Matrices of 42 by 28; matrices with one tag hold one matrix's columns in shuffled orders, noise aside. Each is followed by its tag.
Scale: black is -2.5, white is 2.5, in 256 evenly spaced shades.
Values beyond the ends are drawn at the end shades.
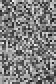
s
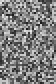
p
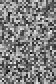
p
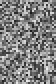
s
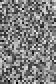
s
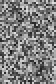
s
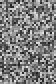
p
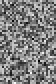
s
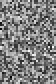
p
